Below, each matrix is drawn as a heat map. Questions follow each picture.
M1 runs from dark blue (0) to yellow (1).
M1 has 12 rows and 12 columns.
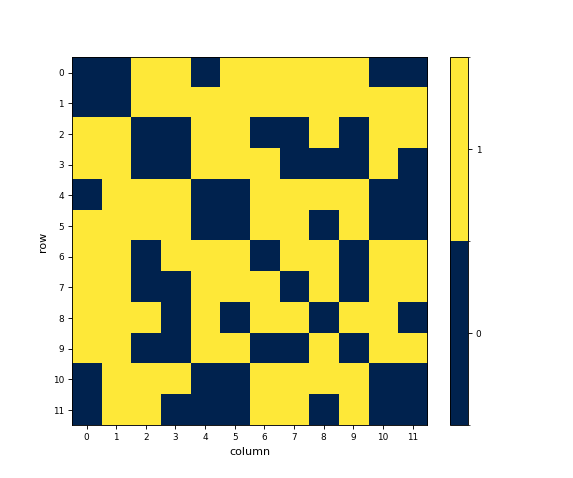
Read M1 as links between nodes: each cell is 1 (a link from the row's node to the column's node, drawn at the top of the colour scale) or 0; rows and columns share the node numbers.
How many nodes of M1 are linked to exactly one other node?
0
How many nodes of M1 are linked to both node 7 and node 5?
3
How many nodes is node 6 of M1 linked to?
9
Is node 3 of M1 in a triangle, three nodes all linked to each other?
yes
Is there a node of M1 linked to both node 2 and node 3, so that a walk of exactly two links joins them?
yes
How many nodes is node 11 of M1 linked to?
5
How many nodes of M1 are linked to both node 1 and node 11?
4
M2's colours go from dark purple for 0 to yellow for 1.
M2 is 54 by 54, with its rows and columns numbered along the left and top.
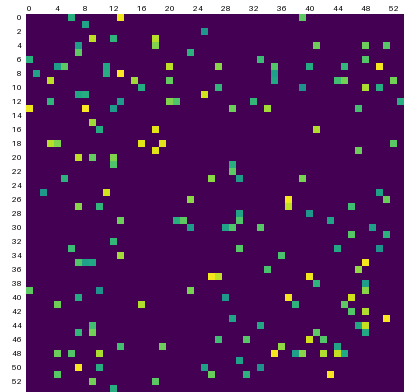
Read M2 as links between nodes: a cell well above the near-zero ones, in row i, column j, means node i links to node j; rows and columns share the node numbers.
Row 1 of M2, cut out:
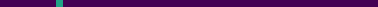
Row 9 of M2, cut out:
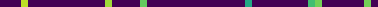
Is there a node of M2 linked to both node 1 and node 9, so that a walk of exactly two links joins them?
no
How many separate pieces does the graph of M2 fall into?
4
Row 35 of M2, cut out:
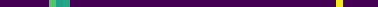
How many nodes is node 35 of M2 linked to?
4
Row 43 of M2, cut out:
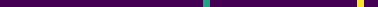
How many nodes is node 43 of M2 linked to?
2
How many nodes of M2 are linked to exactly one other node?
7
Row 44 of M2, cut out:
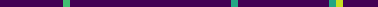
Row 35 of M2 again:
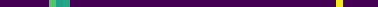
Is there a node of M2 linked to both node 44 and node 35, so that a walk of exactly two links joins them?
yes
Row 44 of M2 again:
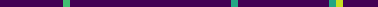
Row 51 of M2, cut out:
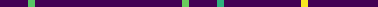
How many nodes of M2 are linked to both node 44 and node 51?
0
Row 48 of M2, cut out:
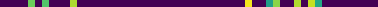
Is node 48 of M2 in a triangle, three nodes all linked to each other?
yes
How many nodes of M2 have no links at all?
3
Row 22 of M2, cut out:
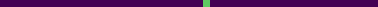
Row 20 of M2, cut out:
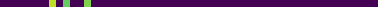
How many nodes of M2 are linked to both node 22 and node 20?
0
